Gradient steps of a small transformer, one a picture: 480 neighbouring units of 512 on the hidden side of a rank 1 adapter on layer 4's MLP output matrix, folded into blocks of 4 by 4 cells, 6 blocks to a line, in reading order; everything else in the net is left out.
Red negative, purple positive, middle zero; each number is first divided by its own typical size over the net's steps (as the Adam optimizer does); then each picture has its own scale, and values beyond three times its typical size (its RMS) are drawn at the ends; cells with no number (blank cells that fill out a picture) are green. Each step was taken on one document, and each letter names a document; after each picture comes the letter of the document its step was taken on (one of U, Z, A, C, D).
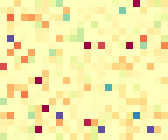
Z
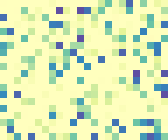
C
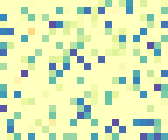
C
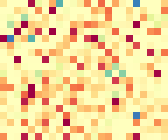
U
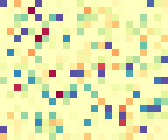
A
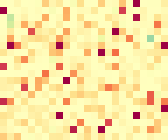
Z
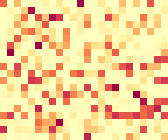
A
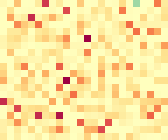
Z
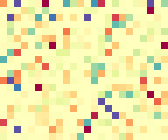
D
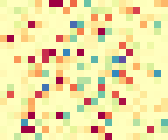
U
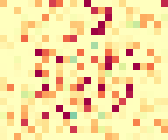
U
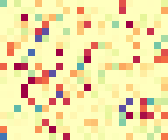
A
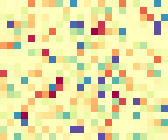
U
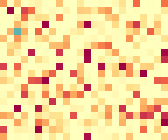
A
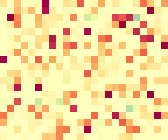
D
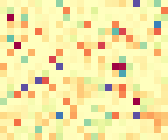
Z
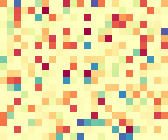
D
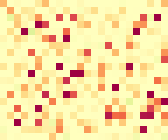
A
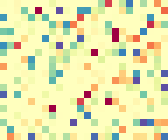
C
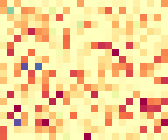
A
